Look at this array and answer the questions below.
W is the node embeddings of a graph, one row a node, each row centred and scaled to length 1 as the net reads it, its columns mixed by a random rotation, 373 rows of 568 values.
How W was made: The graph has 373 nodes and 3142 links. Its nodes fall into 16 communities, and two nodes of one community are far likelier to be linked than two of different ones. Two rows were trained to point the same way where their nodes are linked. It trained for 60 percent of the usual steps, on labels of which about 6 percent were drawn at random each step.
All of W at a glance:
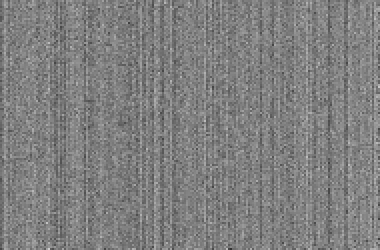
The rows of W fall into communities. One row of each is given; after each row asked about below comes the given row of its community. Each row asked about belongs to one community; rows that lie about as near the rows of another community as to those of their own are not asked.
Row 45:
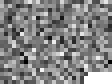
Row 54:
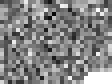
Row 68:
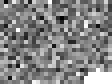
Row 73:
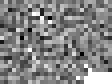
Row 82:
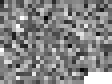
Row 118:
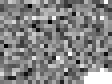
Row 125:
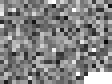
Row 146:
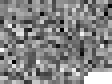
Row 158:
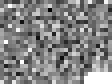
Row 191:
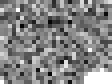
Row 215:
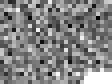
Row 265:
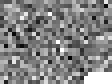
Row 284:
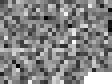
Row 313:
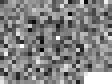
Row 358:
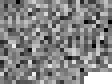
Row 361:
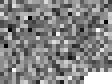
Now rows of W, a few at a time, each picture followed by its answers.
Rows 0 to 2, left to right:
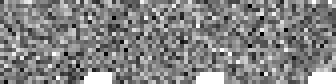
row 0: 73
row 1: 68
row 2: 158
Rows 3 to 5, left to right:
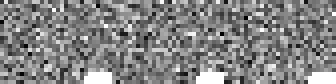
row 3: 361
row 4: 82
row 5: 73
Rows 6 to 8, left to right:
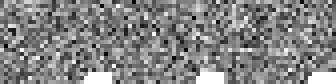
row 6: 284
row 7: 313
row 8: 265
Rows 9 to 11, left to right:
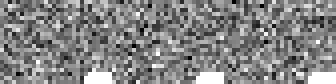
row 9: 158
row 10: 125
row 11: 215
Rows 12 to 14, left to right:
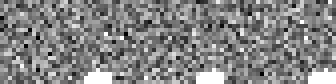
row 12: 68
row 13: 118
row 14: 118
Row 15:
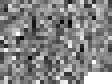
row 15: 265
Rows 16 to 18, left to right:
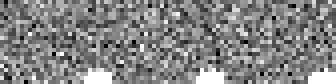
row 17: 54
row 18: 118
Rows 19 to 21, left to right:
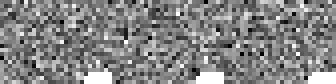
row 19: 146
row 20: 358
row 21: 265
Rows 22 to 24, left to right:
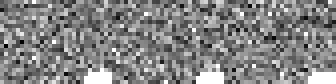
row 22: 118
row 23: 158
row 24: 215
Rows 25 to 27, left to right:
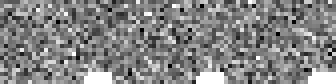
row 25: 284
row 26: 158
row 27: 191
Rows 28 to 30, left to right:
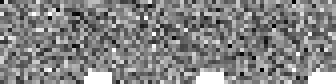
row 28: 73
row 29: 215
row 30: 265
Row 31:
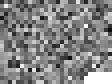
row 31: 68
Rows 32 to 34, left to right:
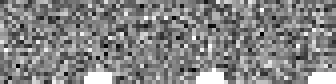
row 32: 284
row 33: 118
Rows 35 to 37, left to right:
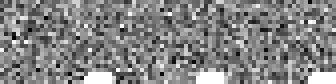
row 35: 82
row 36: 284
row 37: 313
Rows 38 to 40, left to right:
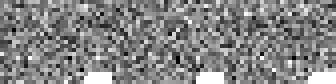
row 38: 215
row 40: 146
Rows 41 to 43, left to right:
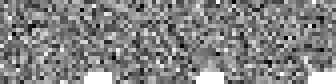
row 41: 125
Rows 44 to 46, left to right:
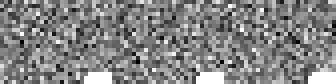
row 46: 68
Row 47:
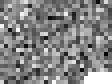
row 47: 284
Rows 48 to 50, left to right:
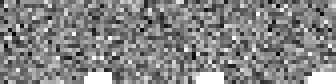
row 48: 284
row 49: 146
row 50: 54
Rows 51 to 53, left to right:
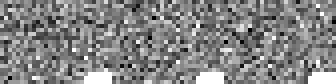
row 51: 146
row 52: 68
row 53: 358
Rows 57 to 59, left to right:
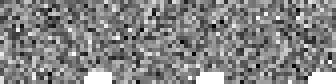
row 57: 191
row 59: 45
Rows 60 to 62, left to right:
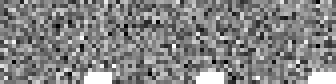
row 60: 313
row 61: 125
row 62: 358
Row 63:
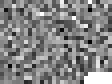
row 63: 158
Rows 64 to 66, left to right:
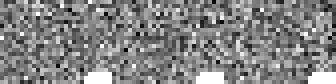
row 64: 158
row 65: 215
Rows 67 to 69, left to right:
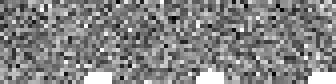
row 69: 191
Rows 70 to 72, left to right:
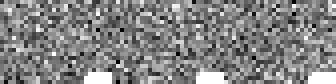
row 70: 73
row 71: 73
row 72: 265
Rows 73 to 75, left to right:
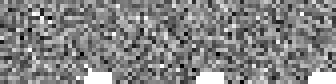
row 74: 82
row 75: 45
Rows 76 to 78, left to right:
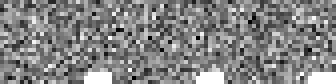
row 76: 118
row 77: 54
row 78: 125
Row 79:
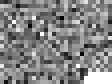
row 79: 358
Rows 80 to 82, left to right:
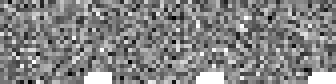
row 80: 68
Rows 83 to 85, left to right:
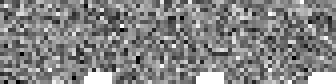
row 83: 284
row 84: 68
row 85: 215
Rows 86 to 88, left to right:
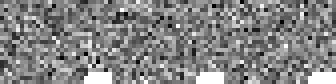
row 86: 191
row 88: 45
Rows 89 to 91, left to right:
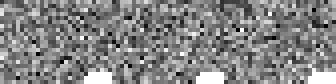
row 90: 265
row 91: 215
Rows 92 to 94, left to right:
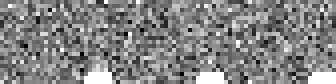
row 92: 158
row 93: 146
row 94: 45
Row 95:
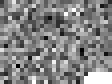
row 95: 265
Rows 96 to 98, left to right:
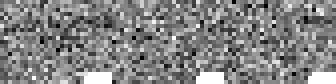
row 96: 215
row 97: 73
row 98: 215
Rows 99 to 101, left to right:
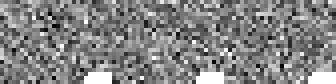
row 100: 125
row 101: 158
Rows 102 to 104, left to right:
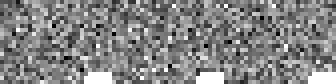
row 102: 118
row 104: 361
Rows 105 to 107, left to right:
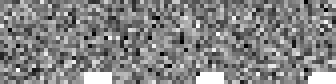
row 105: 284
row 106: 68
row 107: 82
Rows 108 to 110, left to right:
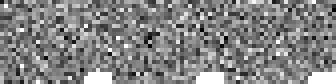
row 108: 68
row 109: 82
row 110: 361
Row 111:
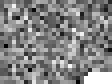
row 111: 265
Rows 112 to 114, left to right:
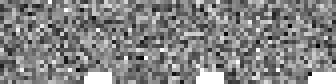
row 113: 191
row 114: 358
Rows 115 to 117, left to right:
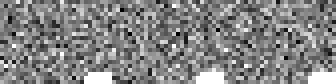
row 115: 146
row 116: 54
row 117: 68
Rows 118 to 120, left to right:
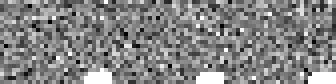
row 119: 82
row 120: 158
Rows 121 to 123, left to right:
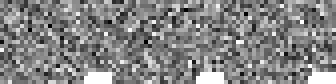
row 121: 215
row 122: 358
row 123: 82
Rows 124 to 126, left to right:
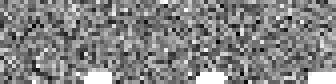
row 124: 146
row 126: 118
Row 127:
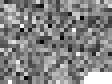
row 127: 215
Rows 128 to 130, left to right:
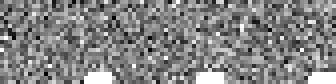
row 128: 82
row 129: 68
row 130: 313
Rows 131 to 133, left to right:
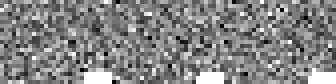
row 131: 191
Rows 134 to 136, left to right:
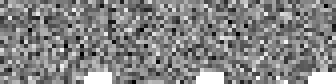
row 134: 158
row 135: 361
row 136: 284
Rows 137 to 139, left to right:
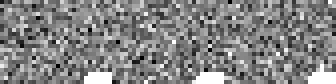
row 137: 358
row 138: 73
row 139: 158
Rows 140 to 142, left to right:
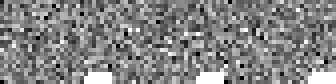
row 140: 82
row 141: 191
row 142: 125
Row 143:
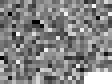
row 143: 146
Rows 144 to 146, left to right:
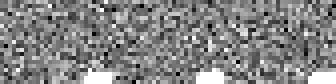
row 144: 284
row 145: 118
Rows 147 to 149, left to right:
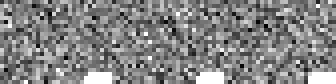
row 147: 45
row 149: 358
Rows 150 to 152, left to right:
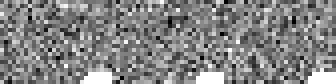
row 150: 54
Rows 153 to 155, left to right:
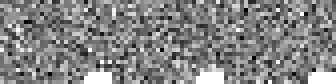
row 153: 82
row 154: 54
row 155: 265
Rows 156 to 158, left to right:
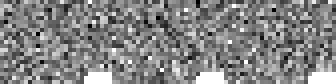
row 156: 45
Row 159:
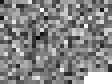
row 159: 82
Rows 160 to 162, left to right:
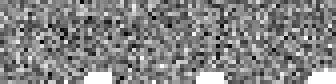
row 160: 215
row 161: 284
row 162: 54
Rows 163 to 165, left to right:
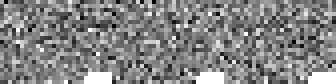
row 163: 215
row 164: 68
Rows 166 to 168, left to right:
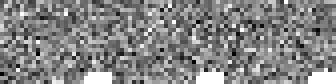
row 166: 284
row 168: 191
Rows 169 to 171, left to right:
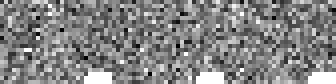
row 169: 361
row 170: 158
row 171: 284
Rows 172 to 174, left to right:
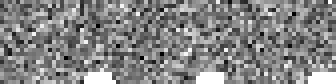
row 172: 118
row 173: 265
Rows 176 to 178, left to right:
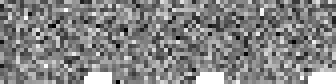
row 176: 215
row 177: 215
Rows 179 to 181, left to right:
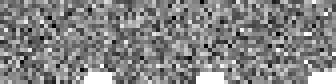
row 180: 358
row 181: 191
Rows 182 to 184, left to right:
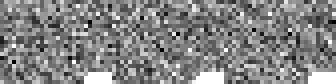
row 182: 146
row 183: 54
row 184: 215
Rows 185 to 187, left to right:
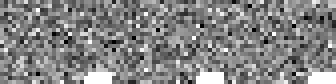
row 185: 146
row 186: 73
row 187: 215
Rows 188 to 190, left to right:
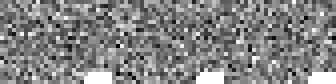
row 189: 265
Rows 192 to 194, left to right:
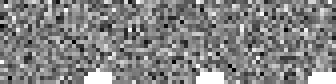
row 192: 68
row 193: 191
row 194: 158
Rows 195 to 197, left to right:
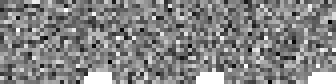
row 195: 215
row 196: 82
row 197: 68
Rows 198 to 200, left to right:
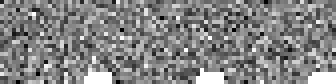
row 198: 361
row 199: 73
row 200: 68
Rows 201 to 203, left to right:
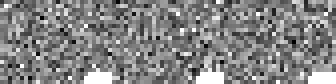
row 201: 68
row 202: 158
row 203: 158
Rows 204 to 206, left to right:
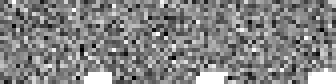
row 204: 125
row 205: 54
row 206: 118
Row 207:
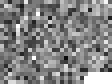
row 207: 313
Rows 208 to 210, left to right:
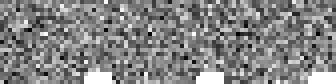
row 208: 358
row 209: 82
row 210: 284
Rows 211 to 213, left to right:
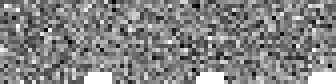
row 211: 313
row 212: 82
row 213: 146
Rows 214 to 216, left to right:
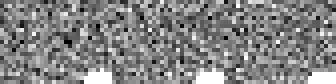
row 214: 118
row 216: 361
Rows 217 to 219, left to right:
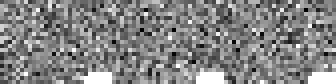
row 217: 54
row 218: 361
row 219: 68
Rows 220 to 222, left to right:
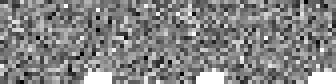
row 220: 73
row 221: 82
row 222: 118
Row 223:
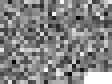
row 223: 215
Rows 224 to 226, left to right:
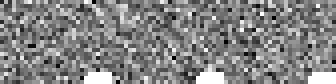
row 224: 361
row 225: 265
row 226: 358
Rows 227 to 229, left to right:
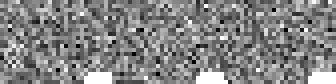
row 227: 146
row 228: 358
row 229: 158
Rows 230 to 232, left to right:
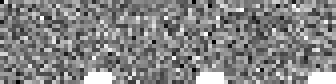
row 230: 361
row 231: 118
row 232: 265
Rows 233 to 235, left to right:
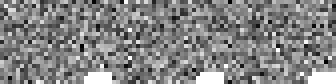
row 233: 68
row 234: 68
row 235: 125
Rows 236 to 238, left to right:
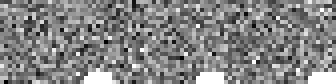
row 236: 125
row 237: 68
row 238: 313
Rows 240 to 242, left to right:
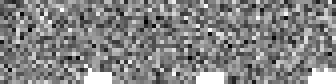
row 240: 215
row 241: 146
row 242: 118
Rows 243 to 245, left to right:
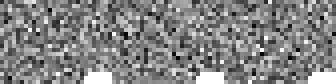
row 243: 45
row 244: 82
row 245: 45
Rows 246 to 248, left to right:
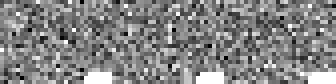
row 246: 215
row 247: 158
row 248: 146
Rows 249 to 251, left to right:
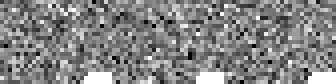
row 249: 265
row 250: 146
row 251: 45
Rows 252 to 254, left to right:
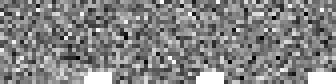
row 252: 146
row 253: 82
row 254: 73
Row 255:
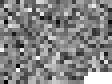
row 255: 284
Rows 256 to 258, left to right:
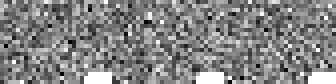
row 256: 191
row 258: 125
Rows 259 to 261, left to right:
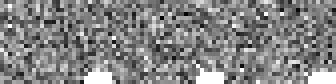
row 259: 158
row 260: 73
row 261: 284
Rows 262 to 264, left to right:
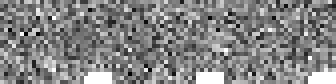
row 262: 146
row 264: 146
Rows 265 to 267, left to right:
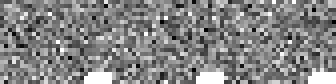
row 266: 118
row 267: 215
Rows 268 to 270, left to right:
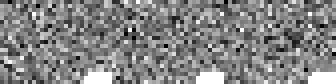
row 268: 54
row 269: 361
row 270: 215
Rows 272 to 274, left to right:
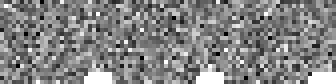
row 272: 68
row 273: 265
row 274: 54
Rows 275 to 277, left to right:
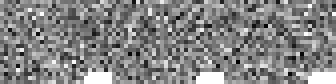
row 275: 284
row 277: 146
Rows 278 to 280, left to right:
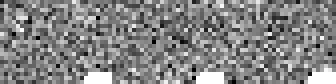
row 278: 82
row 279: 215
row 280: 54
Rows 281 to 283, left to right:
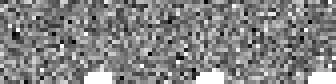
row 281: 191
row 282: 45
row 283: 158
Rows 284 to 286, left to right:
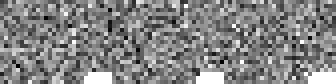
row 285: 358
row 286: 146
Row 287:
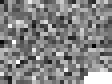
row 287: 358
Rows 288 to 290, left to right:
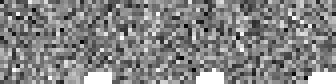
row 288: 361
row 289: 118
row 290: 82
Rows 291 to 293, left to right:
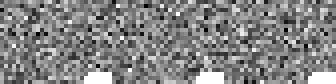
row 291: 82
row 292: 284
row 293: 68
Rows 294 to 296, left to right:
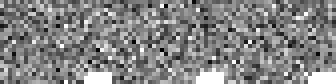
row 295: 54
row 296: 146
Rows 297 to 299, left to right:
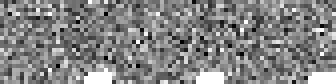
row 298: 118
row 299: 361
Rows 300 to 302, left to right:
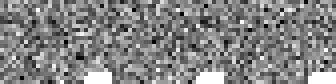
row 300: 146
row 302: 358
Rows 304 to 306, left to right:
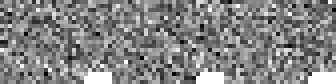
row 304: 146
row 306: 158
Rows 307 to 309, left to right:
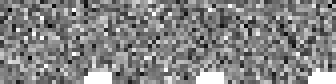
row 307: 158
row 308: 284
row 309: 313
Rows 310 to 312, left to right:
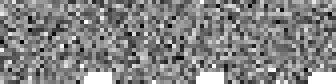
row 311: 313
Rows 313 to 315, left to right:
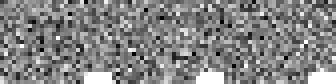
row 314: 284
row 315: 68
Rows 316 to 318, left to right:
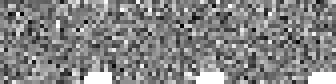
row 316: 158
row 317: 158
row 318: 68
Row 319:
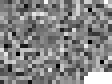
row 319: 158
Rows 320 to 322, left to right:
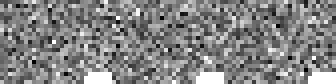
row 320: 45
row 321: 284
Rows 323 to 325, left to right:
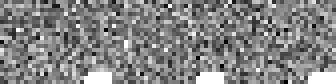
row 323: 158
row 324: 82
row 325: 361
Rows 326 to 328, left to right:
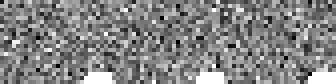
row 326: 82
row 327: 313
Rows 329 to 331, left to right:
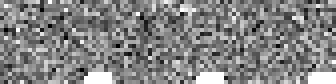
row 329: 215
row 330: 265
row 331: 125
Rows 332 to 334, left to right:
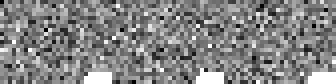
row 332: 54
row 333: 73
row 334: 125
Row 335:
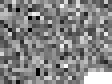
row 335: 361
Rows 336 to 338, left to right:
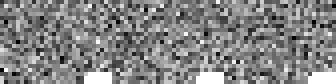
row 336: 313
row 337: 284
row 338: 146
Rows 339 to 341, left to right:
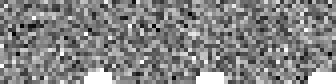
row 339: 191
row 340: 313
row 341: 265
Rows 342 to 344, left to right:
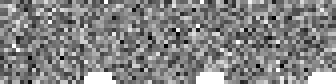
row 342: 265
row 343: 68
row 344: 361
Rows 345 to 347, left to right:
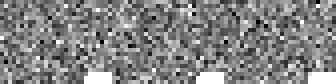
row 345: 73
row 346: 265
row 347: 358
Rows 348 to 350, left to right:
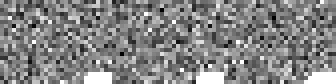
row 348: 125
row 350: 146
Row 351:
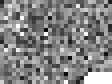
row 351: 265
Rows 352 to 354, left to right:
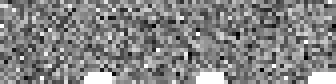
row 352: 313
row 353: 191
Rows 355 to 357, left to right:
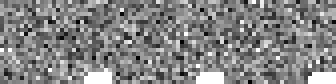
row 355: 146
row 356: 82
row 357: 358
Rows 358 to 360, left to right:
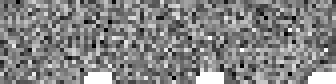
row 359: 82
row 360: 265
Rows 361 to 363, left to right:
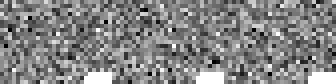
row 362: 361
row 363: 82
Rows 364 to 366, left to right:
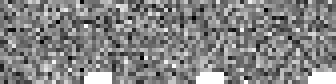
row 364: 215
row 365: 265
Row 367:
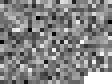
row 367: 358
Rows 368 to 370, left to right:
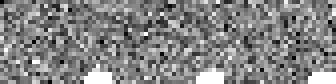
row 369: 191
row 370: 68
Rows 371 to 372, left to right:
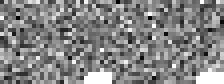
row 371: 361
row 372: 158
